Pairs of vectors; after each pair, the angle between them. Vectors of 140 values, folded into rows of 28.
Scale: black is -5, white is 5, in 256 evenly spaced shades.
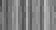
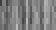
nearly parallel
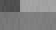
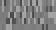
orthogonal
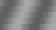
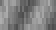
nearly opposite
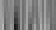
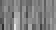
nearly opposite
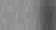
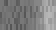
nearly opposite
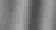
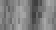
nearly parallel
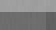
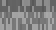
partly opposed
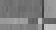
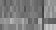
nearly parallel
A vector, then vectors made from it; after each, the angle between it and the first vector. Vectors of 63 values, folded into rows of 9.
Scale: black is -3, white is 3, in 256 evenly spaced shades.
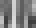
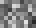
partly aligned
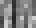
nearly opposite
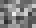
partly aligned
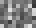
orthogonal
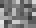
partly aligned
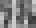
nearly parallel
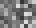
orthogonal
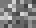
orthogonal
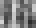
nearly parallel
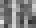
nearly parallel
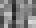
nearly opposite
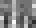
nearly parallel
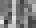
nearly parallel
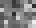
partly opposed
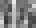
nearly parallel
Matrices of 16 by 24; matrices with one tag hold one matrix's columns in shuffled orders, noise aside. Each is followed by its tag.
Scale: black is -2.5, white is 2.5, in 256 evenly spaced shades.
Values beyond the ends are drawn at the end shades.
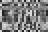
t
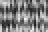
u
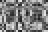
t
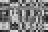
t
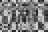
t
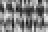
u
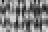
u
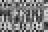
t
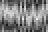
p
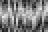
p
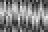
p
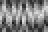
p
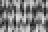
u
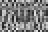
t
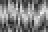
p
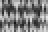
u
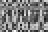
t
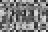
t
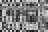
t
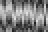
p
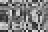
t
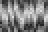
p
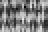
u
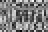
t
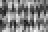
u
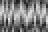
p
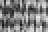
u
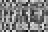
t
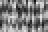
u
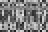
t
